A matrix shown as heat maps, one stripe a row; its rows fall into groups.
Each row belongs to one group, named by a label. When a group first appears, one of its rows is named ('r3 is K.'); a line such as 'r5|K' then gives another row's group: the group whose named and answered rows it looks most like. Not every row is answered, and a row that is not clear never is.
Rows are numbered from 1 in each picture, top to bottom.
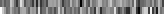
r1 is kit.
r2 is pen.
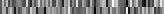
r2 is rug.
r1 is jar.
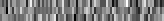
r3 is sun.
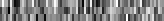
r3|rug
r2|kit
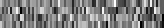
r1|pen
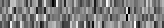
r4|kit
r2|rug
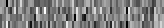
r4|jar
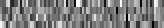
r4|pen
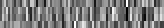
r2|jar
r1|rug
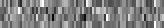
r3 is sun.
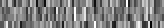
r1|rug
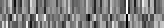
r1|rug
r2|rug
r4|jar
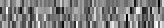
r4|jar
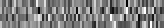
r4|pen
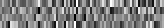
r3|sun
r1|jar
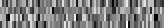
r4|rug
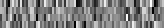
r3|rug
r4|sun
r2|pen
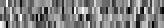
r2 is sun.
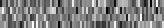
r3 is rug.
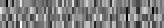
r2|pen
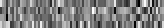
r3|pen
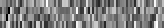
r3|pen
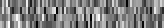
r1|jar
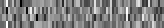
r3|rug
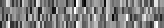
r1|sun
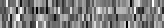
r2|kit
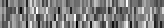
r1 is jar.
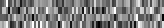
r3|kit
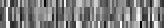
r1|sun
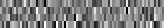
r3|sun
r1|rug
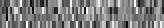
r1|kit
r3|pen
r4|jar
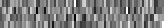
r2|rug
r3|sun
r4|sun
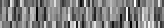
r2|rug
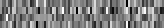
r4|rug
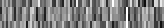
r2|rug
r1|jar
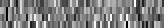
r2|pen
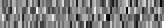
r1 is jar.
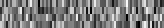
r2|kit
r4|pen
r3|jar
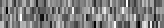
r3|kit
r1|rug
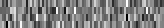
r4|pen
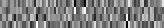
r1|sun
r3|rug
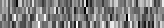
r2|sun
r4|jar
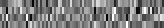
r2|pen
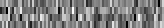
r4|jar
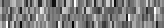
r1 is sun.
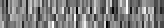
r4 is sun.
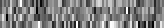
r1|kit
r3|pen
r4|jar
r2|rug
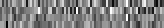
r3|rug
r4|pen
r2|jar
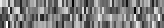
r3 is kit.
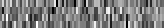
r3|jar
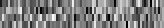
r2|kit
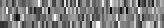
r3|kit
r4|kit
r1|jar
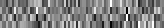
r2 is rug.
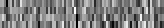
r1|pen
